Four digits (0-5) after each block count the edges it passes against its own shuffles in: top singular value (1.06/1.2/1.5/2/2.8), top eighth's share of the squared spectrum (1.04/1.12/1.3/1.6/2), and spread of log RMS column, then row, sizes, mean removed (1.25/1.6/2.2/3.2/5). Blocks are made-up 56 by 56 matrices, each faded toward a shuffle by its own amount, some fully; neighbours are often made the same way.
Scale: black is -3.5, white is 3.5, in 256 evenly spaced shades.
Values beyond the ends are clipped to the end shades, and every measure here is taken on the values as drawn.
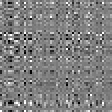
5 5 4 4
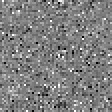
3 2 1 1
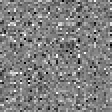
4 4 3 2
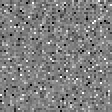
2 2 0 0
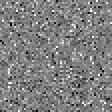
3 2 1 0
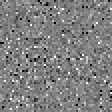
3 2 1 1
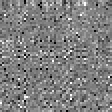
4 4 2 2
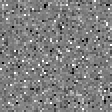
0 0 0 0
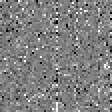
3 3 2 0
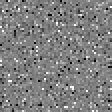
1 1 0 0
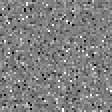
0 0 0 0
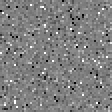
0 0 0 0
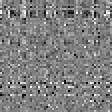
4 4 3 3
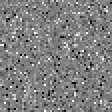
0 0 0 0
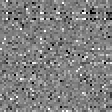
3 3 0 2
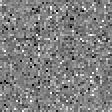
3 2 1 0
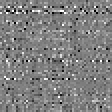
4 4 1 3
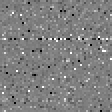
3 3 0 1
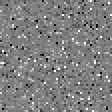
0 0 0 0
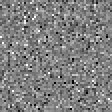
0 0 1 0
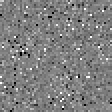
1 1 0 0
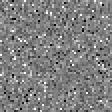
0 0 0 0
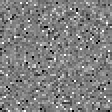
1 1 0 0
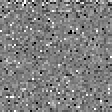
3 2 0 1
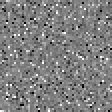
1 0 0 0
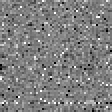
3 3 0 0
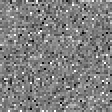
1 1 0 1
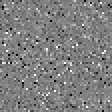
1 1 0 0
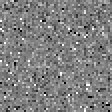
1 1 0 0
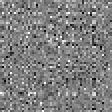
4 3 2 2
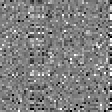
4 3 2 1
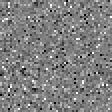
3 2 0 0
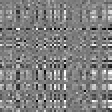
5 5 4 4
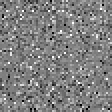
3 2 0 0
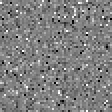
2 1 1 0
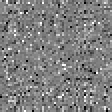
4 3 1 1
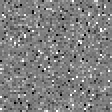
1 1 0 0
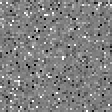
0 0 0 0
